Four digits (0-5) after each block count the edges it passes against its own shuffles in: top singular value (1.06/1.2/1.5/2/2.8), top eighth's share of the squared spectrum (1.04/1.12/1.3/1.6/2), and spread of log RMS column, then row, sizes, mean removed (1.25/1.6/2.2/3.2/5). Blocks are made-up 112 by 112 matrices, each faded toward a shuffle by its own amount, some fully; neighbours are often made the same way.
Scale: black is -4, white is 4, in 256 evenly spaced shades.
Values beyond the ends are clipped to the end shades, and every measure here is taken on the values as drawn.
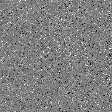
1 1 1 0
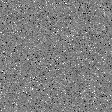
0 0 0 0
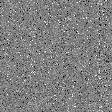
1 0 1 0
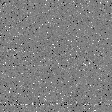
2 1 0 1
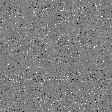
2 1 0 1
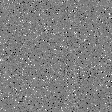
2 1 0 0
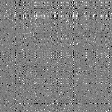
5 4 3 3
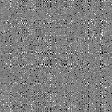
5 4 3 3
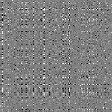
5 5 3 3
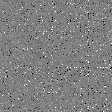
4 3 1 1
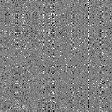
5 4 3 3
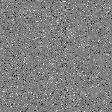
3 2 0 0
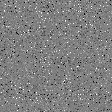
3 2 0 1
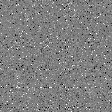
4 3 1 1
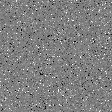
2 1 0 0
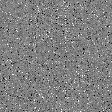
3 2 1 0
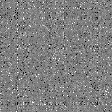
4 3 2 2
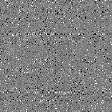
4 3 2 2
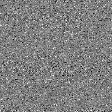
1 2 0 3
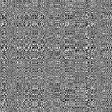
5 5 4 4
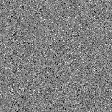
3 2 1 1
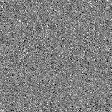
3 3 1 1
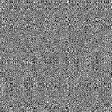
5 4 3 3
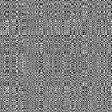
5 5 4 4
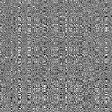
5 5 4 3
